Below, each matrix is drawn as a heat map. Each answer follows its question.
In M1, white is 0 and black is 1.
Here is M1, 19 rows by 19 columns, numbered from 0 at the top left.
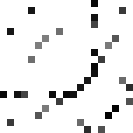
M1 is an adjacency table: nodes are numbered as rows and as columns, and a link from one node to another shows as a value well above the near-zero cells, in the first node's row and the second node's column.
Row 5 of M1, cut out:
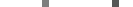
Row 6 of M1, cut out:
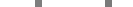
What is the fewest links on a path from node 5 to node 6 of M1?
1
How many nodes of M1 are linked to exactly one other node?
6
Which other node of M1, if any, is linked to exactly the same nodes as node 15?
node 5
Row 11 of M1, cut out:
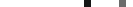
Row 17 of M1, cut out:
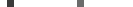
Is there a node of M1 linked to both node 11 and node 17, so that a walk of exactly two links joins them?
no
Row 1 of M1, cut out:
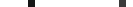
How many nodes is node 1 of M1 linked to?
2
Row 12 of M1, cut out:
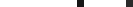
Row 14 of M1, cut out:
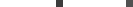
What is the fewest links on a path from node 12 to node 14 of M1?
2
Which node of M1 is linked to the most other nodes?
node 13
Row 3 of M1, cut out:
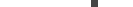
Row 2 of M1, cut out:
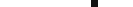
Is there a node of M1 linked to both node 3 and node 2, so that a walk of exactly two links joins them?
yes
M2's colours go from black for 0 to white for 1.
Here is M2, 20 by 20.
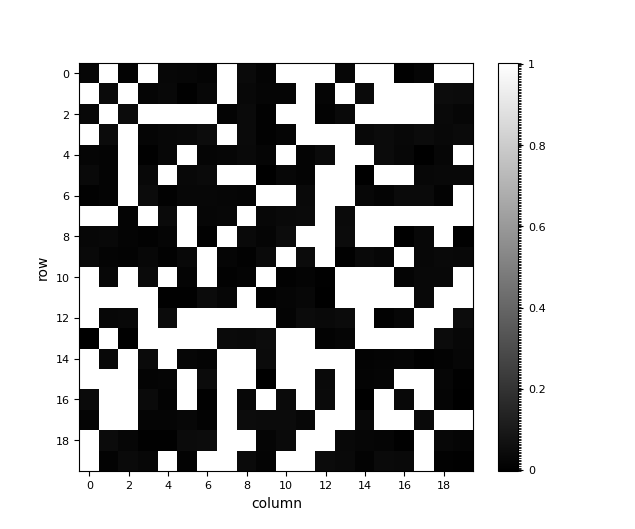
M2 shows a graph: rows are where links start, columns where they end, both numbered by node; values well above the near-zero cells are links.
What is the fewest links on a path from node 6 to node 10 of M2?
1
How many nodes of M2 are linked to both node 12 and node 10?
4
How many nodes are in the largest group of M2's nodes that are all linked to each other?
5
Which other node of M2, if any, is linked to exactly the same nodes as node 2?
node 13
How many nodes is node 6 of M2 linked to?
6
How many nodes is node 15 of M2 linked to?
11
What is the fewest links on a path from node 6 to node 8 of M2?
2
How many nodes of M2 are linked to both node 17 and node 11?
7
